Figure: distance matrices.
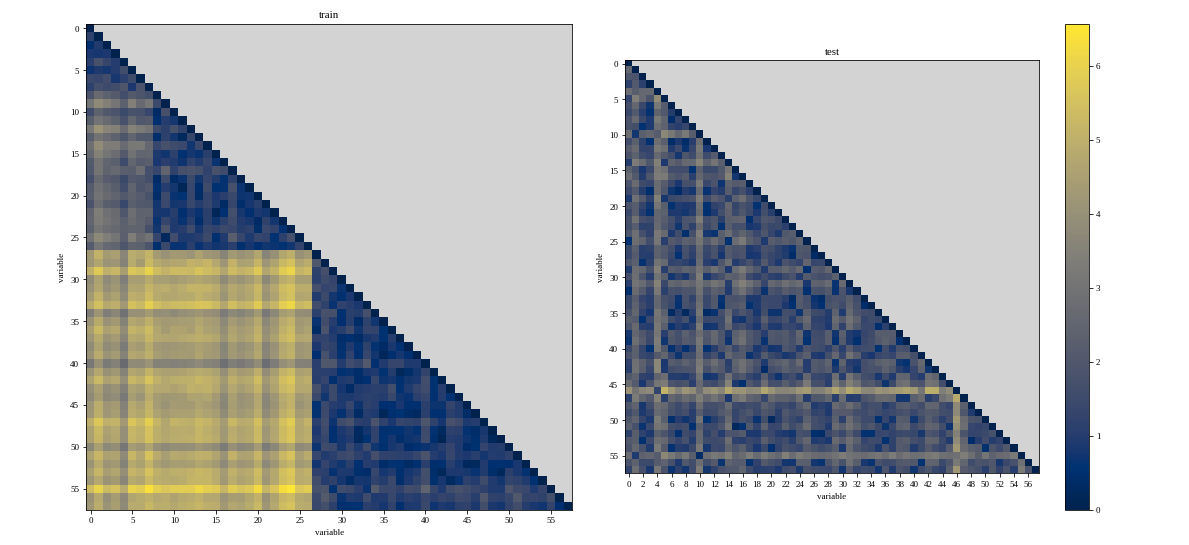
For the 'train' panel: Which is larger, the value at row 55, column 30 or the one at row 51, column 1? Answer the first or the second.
the second
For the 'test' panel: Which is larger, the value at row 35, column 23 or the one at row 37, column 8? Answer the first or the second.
the first
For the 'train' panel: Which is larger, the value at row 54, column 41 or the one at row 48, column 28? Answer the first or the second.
the second
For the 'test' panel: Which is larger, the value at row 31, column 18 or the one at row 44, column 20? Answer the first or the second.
the first
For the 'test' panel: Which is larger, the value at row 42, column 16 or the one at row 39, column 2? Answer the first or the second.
the first
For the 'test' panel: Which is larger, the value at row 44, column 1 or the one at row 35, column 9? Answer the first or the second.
the first
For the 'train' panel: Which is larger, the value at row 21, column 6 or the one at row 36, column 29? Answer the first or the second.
the first
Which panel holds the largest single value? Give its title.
train
